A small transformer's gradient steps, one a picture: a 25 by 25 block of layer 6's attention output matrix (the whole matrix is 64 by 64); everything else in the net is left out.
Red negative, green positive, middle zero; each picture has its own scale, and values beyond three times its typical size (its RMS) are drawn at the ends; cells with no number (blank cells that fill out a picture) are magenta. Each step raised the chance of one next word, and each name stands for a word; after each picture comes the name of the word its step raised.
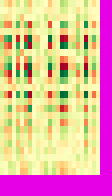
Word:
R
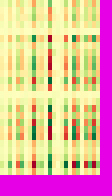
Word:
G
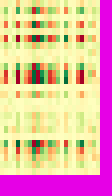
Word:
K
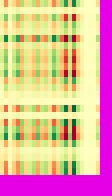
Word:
G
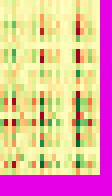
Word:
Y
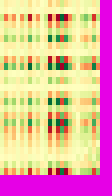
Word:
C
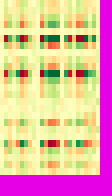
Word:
K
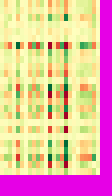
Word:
R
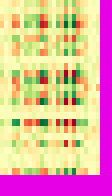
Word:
Y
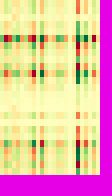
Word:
K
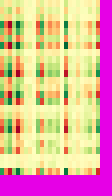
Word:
Y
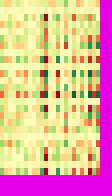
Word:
R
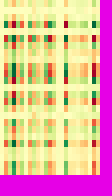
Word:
Y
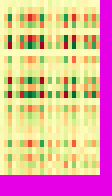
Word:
R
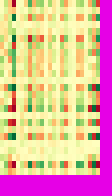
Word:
G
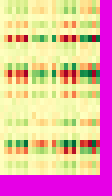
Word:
K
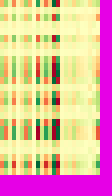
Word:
G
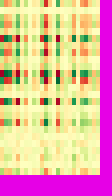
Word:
Y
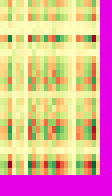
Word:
G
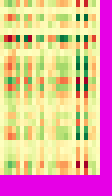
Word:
G
